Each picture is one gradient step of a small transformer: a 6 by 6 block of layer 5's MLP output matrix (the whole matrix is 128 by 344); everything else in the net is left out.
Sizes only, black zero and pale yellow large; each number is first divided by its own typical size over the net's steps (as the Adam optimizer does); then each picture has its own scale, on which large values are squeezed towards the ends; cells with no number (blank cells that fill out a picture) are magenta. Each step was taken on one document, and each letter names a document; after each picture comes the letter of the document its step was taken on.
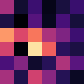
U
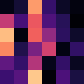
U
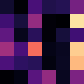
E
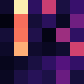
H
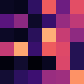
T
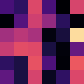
E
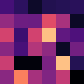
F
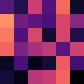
F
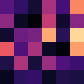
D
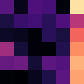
E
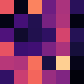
U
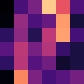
T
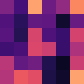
D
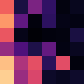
U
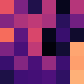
E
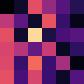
U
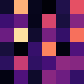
H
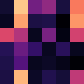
H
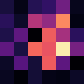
T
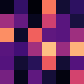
D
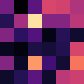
E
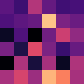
T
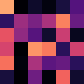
U
